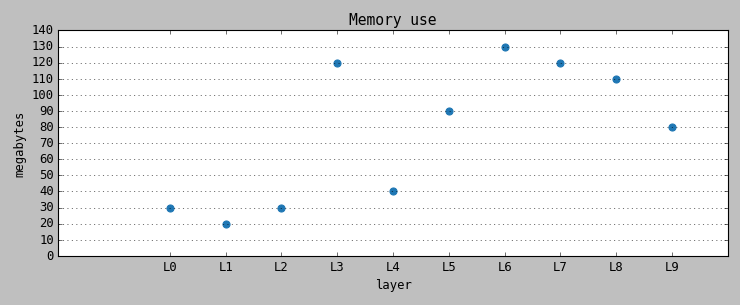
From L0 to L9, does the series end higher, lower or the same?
higher
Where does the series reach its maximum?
L6
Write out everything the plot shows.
Title: Memory use
x-axis: layer, ticks L0 L1 L2 L3 L4 L5 L6 L7 L8 L9
y-axis: megabytes, ticks 0 10 20 30 40 50 60 70 80 90 100 110 120 130 140
Values:
30 20 30 120 40 90 130 120 110 80
